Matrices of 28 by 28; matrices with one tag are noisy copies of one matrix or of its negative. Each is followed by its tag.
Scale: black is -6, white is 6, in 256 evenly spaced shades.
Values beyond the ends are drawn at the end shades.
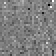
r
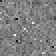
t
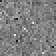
t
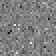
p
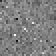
t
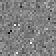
p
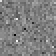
t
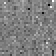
r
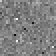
t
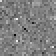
t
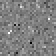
p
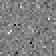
p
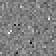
p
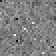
t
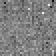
r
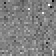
r
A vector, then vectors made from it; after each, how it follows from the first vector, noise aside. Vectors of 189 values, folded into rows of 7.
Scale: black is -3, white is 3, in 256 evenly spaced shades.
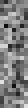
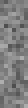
shrunk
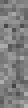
shrunk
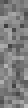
shrunk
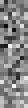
sign-scrambled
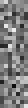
sign-scrambled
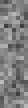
shrunk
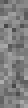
shrunk
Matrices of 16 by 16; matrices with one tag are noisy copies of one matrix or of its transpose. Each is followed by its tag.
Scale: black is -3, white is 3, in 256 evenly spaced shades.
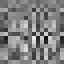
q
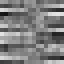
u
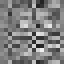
q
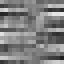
u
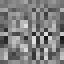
q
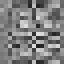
q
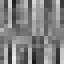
u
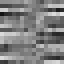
u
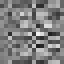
q
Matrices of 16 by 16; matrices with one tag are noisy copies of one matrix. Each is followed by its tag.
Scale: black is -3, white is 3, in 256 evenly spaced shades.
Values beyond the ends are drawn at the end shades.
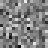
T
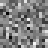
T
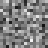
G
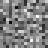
G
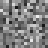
G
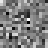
T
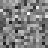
G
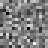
T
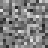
G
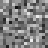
G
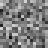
T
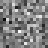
G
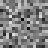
T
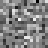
G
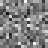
T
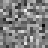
G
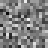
T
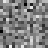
G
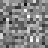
G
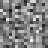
G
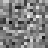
G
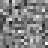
G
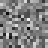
T
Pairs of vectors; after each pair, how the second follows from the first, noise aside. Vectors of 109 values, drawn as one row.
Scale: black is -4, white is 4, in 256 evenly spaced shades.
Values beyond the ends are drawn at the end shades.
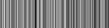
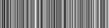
negated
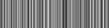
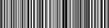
scaled up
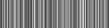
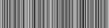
negated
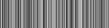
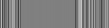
partly zeroed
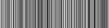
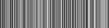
negated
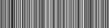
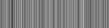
shrunk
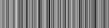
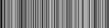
shuffled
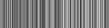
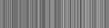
shrunk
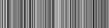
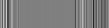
partly zeroed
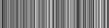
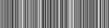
shuffled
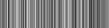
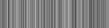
shrunk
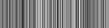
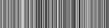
negated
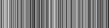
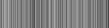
shrunk
